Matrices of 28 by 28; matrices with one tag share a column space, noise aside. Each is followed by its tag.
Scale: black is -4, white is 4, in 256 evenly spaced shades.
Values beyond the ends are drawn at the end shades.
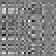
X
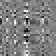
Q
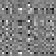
X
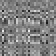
Q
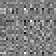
X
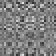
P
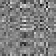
P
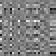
X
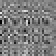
Q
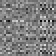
X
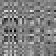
Q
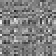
Q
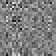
P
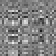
Q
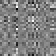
P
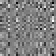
P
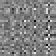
X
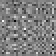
X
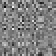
P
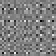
X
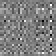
X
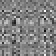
Q
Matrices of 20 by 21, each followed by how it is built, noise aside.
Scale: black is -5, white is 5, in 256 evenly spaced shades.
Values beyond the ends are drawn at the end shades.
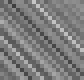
Toeplitz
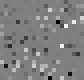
sparse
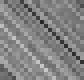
Toeplitz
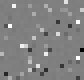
sparse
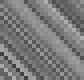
Toeplitz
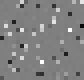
sparse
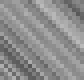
Toeplitz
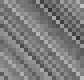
Toeplitz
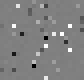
sparse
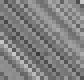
Toeplitz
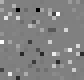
sparse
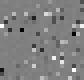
sparse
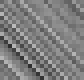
Toeplitz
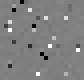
sparse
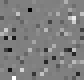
sparse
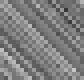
Toeplitz
